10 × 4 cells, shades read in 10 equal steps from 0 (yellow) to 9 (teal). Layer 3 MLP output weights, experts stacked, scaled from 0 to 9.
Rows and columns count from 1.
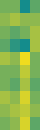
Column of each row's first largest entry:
3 1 2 3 4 1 2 4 1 4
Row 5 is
3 4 0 5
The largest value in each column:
6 8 9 6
